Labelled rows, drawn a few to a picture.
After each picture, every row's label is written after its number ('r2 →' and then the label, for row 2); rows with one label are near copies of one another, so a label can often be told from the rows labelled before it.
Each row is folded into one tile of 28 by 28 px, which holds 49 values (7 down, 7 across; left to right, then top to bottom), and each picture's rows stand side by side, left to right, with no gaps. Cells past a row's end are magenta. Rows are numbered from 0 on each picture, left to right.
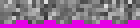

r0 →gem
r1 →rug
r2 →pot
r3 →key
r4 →rug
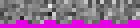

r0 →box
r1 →key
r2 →gem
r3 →rug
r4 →rug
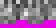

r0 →rug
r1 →rug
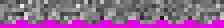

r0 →key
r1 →rug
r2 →key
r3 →rug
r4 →pot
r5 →box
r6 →box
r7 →key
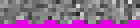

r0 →pot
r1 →box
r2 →key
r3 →gem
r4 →rug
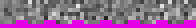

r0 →pot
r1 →rug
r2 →key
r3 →box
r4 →pot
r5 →key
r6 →rug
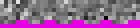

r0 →rug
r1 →pot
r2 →gem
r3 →box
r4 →key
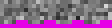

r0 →pot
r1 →gem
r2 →box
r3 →key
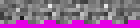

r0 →box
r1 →key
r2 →key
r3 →key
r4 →pot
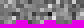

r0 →gem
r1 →key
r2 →rug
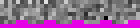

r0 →rug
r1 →rug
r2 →gem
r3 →box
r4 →key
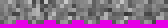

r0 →gem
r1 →rug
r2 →gem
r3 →pot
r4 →gem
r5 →pot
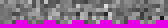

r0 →gem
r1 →rug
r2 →key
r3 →key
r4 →pot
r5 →box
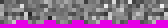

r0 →key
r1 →box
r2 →gem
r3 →key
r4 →rug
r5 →key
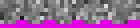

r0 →box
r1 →gem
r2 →rug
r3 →key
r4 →pot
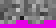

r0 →box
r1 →gem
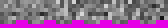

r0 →gem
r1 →gem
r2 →rug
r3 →key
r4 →rug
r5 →box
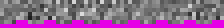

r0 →pot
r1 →box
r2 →rug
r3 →rug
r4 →rug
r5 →pot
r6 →key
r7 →box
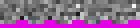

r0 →box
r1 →box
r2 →key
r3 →pot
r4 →key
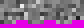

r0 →key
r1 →gem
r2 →box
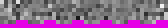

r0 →rug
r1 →key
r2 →box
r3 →box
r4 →pot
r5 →key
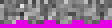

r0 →key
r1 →rug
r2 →gem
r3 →rug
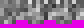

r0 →pot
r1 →rug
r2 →rug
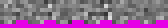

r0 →gem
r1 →key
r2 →pot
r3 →key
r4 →gem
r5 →pot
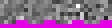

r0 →pot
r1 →pot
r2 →key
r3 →box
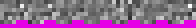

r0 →key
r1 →key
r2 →pot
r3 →pot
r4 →rug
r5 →pot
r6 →key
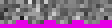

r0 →box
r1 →rug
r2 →pot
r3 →box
